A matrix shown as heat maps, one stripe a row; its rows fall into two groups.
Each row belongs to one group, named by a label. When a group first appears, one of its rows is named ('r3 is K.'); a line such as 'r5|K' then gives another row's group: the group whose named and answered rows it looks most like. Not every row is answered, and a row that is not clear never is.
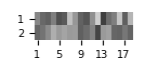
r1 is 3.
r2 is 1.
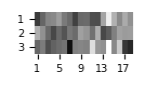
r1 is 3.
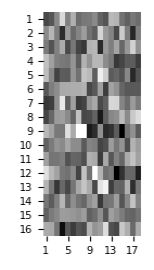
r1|1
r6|1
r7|1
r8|3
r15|1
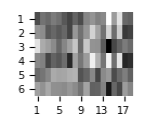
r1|3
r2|3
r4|3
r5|1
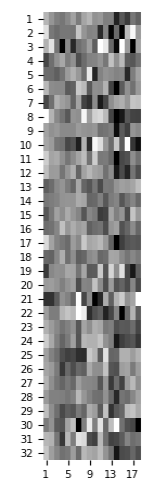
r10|3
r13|3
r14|1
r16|1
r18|1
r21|3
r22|1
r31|1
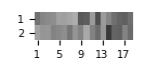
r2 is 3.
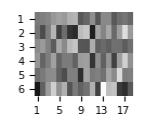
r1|1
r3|1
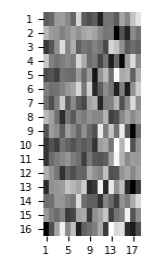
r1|3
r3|1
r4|1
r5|3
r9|1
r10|3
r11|3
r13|1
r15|3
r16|1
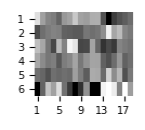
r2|3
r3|1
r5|3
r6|3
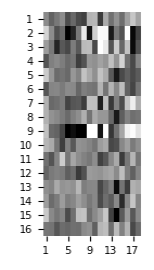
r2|3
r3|3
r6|1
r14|1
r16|3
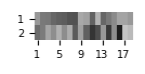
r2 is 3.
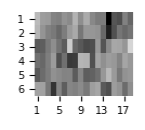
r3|3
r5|3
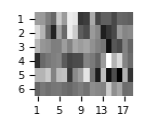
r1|1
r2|1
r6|3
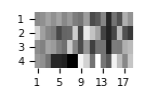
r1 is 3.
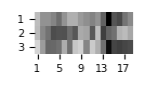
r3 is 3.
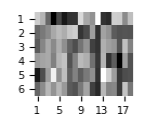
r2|1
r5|1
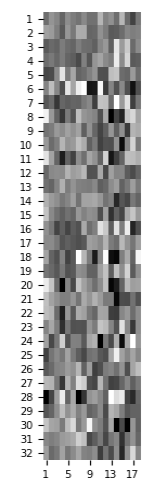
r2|1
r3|3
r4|3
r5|1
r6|1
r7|3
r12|1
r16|3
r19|3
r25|3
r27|1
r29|1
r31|1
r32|1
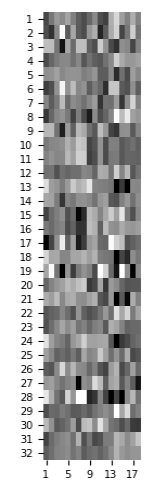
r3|1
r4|3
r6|1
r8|3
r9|1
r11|1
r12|3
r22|3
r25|3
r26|1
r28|1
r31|3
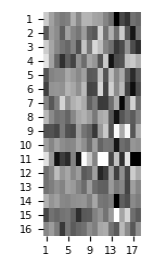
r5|1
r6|1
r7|1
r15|3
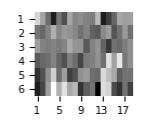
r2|1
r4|3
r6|1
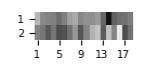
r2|3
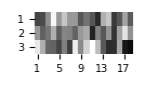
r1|1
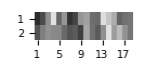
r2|3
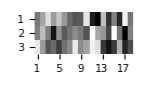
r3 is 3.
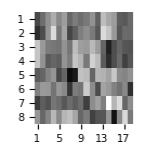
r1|1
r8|1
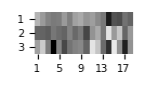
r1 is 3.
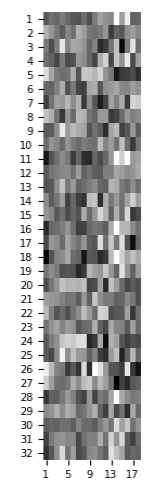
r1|3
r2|1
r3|1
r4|3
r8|1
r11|3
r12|3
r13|1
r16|3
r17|1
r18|3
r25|1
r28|3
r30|3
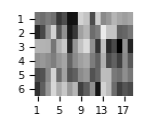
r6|1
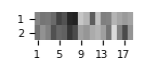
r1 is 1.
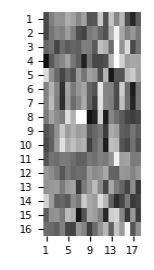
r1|1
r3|3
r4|3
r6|1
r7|1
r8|1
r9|1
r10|1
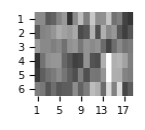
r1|3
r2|1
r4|3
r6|3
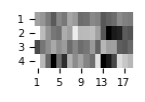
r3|1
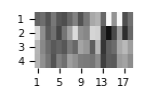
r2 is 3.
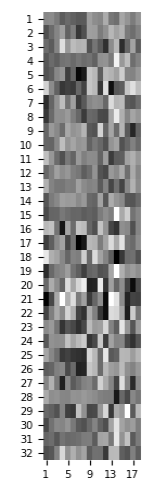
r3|1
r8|3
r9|1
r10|1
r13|1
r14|1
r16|1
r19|3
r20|1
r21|1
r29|3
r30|3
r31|3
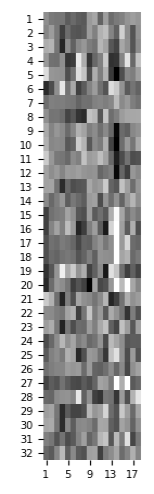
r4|3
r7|3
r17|3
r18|3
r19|1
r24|1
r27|3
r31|3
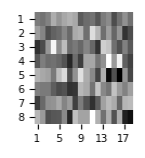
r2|3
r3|1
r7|3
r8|3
